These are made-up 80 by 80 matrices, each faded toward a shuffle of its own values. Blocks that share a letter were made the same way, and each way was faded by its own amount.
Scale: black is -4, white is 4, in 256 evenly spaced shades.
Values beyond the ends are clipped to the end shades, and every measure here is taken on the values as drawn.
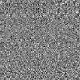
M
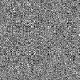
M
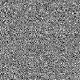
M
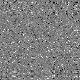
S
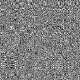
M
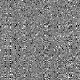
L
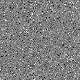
S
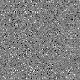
S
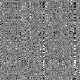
L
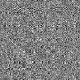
M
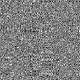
M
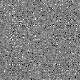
S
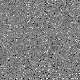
S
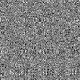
M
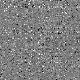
S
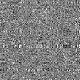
M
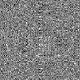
M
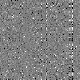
L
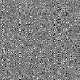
L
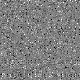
S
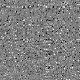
S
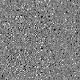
S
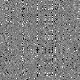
L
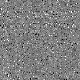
S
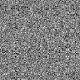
M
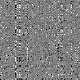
L
